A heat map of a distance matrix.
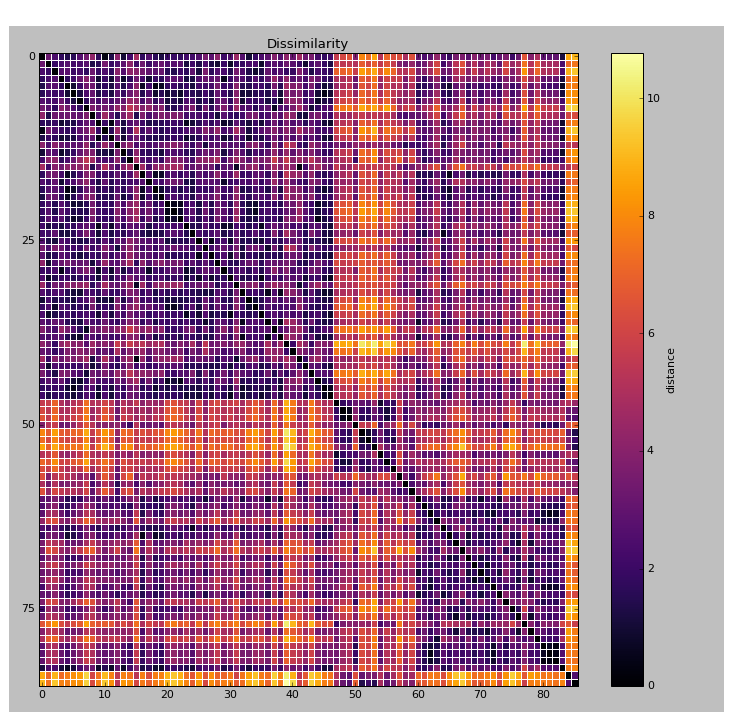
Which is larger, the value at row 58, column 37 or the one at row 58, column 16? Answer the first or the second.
the first
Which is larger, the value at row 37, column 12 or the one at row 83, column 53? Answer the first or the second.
the second
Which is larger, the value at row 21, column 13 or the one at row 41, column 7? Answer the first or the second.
the second
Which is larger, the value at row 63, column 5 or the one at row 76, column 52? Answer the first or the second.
the second
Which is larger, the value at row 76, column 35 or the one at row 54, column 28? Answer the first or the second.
the second
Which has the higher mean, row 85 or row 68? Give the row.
85
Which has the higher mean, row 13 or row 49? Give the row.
49
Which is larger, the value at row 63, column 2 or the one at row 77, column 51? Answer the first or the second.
the first
